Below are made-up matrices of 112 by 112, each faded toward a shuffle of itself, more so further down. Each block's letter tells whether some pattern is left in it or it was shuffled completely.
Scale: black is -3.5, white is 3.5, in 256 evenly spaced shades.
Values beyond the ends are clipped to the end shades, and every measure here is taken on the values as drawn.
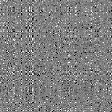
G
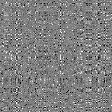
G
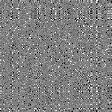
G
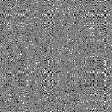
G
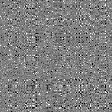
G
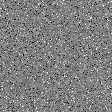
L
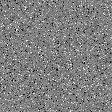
L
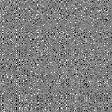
G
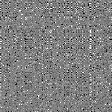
G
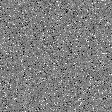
L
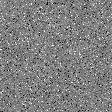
L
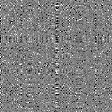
G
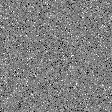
L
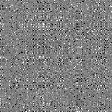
G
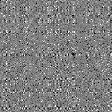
G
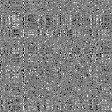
G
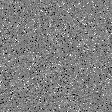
L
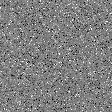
L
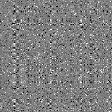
G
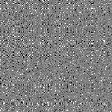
G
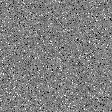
L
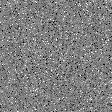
L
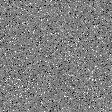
L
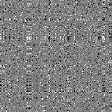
G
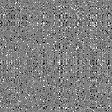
G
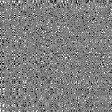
G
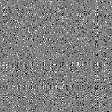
G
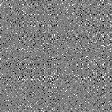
G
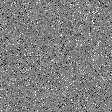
L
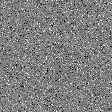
L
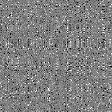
G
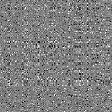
G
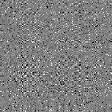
G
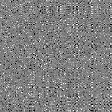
G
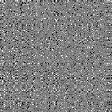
G
